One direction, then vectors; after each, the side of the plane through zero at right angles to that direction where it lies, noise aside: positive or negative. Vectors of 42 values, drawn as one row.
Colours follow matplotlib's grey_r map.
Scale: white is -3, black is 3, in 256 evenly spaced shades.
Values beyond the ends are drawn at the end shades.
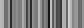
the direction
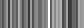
negative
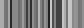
positive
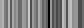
positive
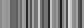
positive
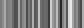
positive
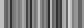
positive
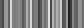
negative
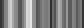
negative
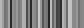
positive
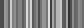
negative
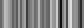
positive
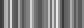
negative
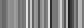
negative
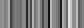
positive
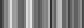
negative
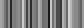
positive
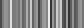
negative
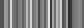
negative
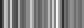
negative
